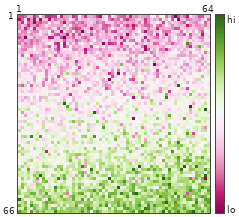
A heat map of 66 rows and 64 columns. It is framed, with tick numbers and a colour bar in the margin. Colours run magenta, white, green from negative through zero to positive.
No regular stripes run through it. There is an overall slope up to the bottom. The grain is fine, like static. Overall the values sit about 50% of the way up the scale.
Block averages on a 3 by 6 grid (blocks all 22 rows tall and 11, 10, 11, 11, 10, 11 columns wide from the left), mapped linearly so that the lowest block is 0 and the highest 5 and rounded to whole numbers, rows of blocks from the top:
000001 | 222233 | 445555
